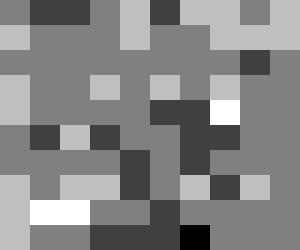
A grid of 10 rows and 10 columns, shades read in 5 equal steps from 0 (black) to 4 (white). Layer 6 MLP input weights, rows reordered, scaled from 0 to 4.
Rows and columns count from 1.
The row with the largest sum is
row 2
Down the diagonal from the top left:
2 2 2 3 2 2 1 1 2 2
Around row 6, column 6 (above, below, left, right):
1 2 2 1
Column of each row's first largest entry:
5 1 1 1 8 3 1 1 2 1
